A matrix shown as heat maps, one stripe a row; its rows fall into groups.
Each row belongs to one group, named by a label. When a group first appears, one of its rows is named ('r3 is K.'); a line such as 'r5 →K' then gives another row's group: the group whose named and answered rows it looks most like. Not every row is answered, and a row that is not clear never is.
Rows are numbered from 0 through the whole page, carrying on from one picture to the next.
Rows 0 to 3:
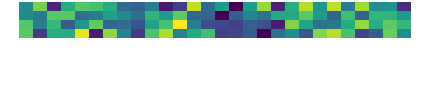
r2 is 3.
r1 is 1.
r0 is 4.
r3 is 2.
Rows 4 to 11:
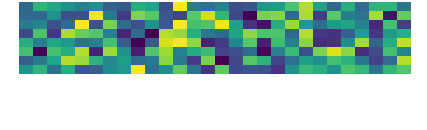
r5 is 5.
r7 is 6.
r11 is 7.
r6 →2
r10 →6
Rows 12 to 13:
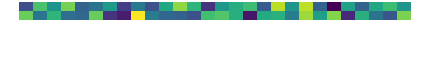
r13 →5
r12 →1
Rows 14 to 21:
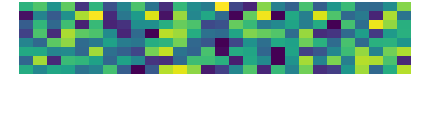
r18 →1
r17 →6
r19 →3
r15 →4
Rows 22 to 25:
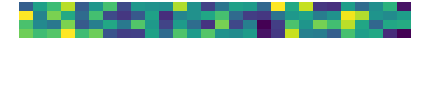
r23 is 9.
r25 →9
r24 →7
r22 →1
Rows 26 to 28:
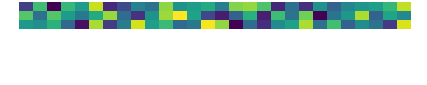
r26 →6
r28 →5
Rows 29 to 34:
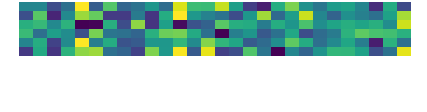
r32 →3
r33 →2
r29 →2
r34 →6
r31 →7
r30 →6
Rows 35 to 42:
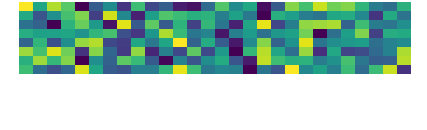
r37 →4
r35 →7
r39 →6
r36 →2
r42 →2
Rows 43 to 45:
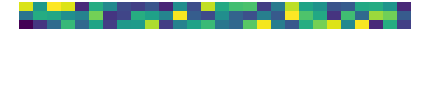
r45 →4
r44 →1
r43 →9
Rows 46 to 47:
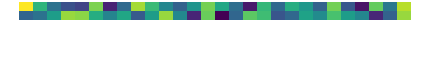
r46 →5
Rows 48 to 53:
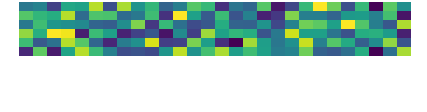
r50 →7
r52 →4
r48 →4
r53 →6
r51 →9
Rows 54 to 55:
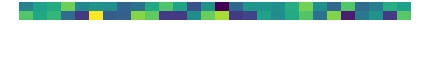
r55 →5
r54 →1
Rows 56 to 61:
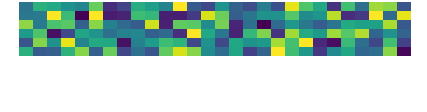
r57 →5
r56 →1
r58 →9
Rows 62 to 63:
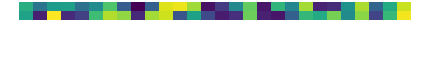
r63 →3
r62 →3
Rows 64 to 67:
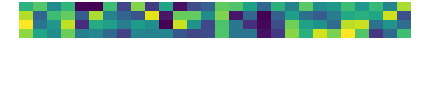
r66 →9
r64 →7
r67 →7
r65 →9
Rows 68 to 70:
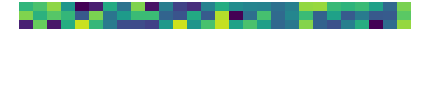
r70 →6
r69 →5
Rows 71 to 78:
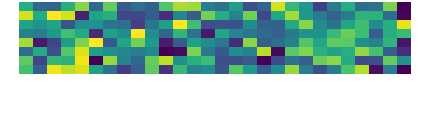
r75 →4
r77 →2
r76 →4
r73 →3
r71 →2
